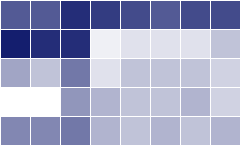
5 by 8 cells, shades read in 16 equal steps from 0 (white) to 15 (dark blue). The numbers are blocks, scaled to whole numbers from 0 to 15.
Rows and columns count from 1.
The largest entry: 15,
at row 2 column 1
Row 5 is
8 8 9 5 4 5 4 5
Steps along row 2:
down same down up same same up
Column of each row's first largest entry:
3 1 3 3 3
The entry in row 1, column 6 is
11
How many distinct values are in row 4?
5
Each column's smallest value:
0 0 7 1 2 2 2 3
